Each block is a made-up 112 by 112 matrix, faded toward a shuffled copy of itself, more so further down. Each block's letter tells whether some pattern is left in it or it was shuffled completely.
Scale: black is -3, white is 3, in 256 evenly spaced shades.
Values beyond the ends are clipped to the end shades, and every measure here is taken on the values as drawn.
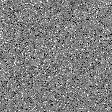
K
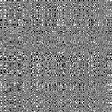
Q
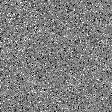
K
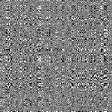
Q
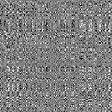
Q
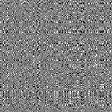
Q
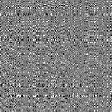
Q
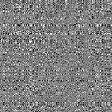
Q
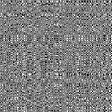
Q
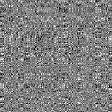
Q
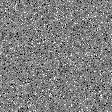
K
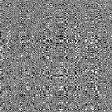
Q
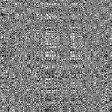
Q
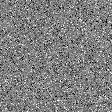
K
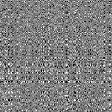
Q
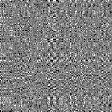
Q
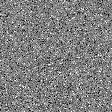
K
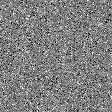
K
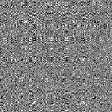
Q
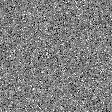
K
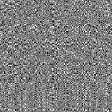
Q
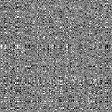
Q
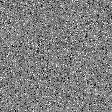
K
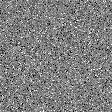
K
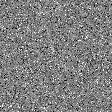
K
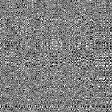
Q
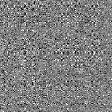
Q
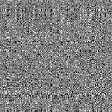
Q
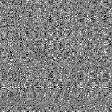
Q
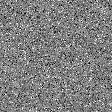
K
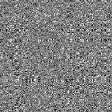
Q
